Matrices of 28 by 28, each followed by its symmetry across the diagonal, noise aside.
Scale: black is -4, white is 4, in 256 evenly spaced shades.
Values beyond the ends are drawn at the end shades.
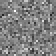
neither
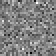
neither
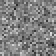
neither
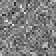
symmetric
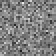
neither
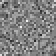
symmetric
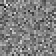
antisymmetric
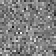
neither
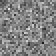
symmetric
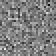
antisymmetric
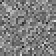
symmetric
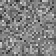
symmetric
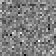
neither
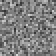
antisymmetric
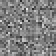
antisymmetric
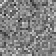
symmetric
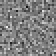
antisymmetric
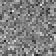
antisymmetric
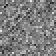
symmetric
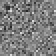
symmetric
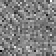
antisymmetric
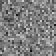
neither
